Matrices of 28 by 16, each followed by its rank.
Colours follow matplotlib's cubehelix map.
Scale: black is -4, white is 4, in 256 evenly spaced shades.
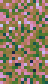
full rank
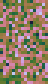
full rank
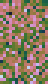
full rank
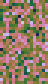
full rank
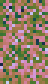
full rank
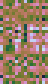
three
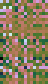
three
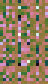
three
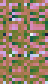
three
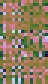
three
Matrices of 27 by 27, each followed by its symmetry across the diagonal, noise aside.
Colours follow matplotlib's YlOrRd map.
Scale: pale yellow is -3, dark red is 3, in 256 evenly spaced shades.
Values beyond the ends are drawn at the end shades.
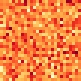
antisymmetric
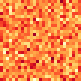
neither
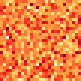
antisymmetric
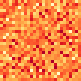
symmetric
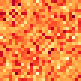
symmetric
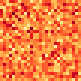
symmetric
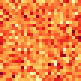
antisymmetric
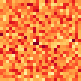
neither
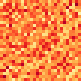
symmetric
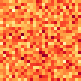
neither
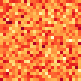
neither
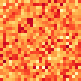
symmetric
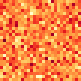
neither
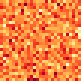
antisymmetric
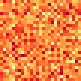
antisymmetric
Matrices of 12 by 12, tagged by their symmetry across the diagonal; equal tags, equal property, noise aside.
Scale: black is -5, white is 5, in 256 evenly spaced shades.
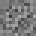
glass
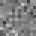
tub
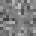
tub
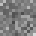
glass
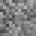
tub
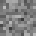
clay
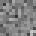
glass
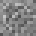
glass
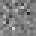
tub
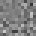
tub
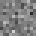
tub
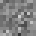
clay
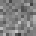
clay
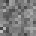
clay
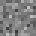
tub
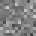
clay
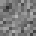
glass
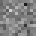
clay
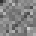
glass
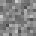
glass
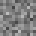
tub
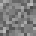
glass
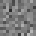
clay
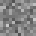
clay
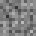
glass
